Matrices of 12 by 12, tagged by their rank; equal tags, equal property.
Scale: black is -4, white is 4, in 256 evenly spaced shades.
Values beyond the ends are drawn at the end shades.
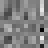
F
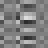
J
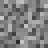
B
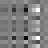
J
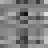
F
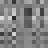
F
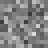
B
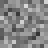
B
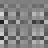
J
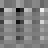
J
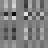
J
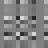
J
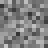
B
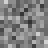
B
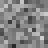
B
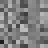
F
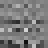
F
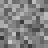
B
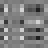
J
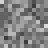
B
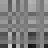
J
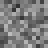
B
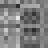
F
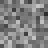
B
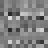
F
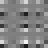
J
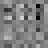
F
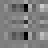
J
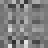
F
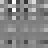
F
